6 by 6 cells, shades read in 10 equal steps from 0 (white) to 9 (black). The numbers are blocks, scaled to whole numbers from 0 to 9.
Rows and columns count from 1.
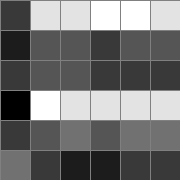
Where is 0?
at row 1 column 4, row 1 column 5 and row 4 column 2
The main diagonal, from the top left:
7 6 6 1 5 7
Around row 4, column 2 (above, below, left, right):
6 6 9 1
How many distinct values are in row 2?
3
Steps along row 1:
down same down same up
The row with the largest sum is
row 6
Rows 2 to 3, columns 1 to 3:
8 6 6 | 7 6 6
